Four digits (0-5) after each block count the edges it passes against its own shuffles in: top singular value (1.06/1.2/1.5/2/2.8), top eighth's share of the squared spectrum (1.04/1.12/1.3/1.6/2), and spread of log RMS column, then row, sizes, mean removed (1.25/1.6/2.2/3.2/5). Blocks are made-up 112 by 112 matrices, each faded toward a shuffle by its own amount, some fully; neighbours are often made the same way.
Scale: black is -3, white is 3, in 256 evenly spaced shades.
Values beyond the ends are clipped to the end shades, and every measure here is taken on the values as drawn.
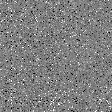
2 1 1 1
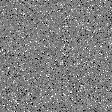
0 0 0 0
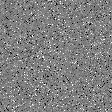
0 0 0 0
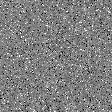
0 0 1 0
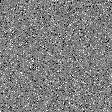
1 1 0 0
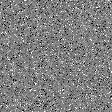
0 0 0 0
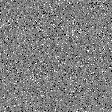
3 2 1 0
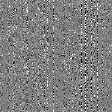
3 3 4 0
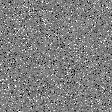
0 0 0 0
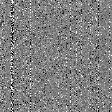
2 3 4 0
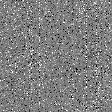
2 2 2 0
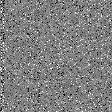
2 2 2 0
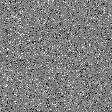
0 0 1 0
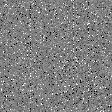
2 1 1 0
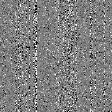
2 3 4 0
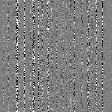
3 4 5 0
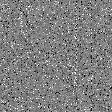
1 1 1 0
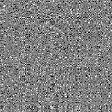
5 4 3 3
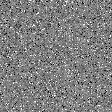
2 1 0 0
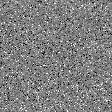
2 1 0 0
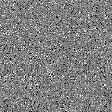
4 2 1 1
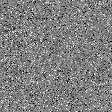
2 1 0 0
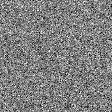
3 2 1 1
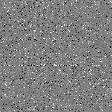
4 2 0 1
